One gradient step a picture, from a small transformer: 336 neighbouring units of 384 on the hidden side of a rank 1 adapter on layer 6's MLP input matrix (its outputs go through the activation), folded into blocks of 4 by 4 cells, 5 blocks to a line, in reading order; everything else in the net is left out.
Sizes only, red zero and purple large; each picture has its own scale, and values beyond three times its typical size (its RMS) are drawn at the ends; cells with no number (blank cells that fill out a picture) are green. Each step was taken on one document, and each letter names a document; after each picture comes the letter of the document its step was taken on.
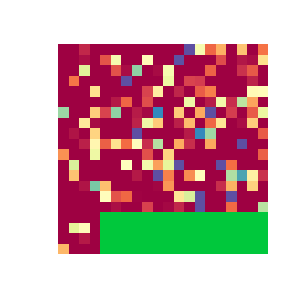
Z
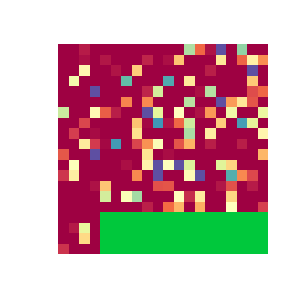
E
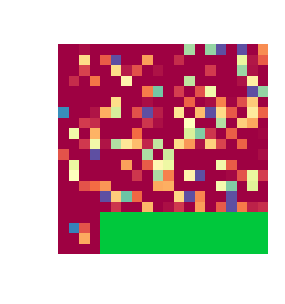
Z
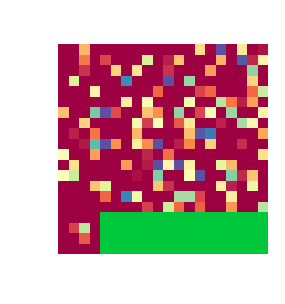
E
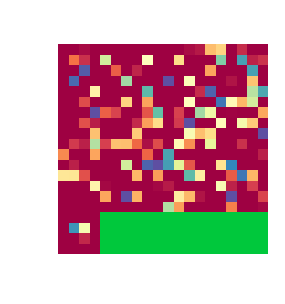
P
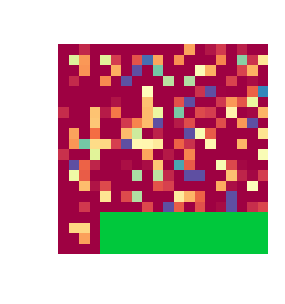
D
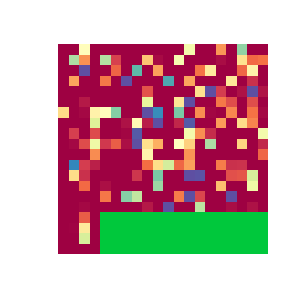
D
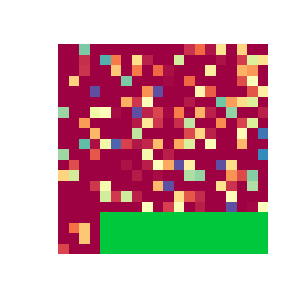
E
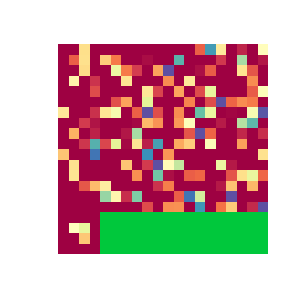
Z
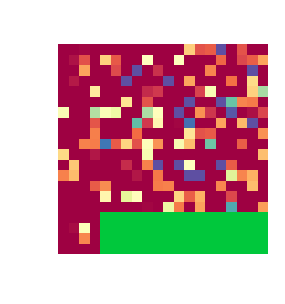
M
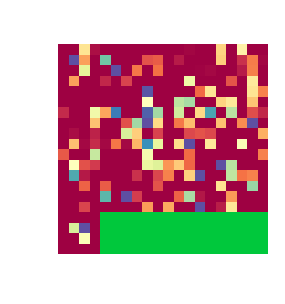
D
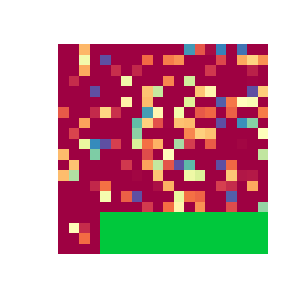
E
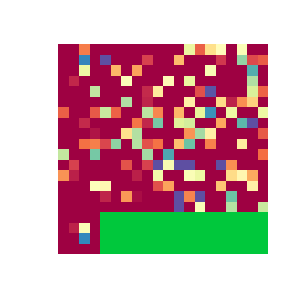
P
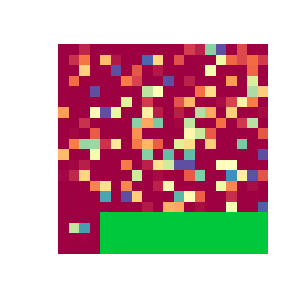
P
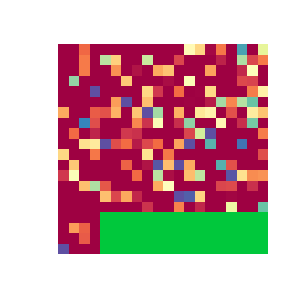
Z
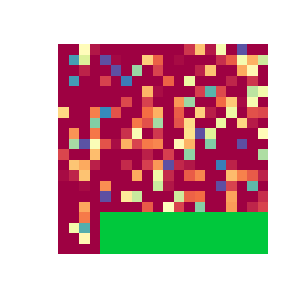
D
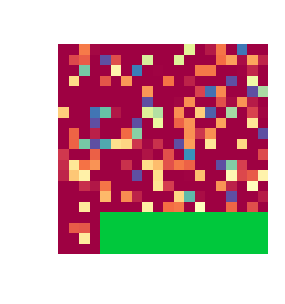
D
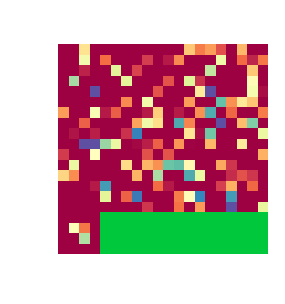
E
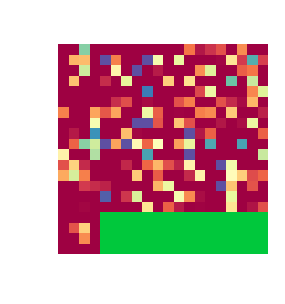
D
